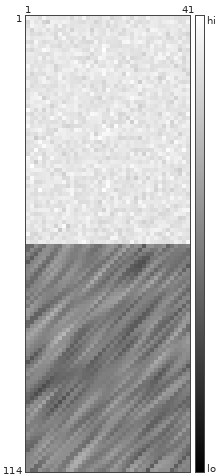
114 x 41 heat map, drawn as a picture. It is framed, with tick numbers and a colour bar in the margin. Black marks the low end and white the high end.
The table splits into 2 rows of 1 panel. Panel 1,1: very high, fine-grained, faint in contrast. Panel 2,1: middling, slanting up to the right.
